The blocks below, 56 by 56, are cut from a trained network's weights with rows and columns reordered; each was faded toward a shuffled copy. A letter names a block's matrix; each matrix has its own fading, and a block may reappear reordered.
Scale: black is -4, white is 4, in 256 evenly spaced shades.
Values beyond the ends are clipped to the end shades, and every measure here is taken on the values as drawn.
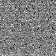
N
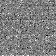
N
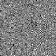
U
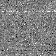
N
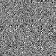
U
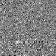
U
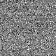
N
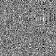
U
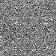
N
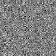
U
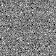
N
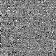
N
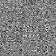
U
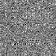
U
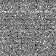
N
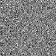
U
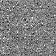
N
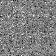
N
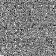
N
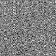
U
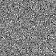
U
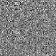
U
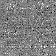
N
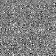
U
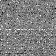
N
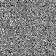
N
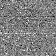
N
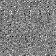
U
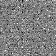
N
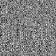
U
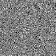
U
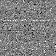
N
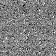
N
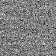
N
